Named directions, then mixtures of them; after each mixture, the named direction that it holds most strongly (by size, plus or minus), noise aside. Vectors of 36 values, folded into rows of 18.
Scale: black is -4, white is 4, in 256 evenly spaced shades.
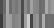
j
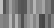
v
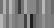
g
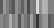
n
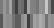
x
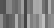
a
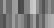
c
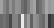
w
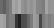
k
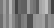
x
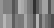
c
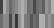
v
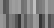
k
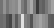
w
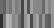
j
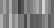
g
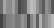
c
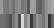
w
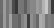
x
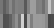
w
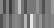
g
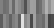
w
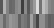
n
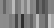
n
